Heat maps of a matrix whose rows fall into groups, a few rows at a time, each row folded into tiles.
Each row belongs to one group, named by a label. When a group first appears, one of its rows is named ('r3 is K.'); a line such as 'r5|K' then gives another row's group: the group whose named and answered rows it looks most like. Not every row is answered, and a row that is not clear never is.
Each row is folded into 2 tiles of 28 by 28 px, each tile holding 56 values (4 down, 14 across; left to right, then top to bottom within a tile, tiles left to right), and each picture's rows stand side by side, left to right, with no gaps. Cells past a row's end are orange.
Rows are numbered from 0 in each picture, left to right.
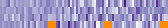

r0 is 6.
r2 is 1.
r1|1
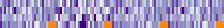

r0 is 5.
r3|5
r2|5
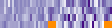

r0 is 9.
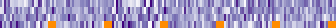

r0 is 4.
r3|9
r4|1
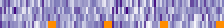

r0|5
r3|1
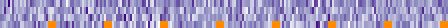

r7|6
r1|6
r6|1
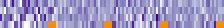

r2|1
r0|1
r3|6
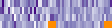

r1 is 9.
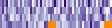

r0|9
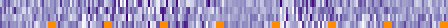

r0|5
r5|9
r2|9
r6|1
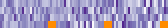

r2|4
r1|6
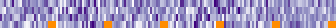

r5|4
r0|1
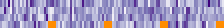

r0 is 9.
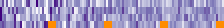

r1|4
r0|9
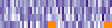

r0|6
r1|9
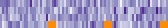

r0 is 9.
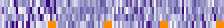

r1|1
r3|9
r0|6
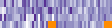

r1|5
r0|1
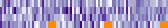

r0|5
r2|9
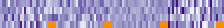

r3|5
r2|6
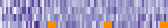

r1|4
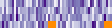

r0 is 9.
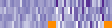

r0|1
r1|9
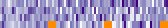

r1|1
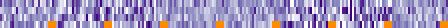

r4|6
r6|9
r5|6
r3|9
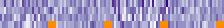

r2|9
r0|1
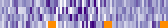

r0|6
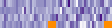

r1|1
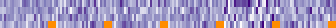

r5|6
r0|1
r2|4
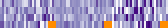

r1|6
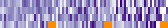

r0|1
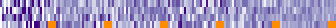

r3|4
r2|9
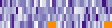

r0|4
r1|6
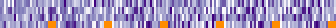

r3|1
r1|4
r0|9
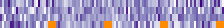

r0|4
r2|9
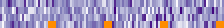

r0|4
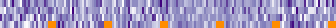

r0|1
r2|6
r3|4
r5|4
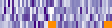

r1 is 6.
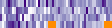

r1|6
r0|4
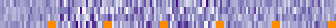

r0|6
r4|6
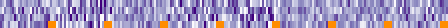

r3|1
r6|1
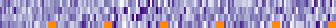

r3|4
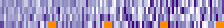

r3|5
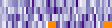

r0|6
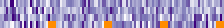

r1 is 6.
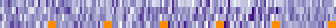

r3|4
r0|4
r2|4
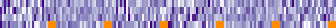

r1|1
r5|1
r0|5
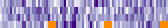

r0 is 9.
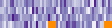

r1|4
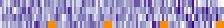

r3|9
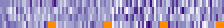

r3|5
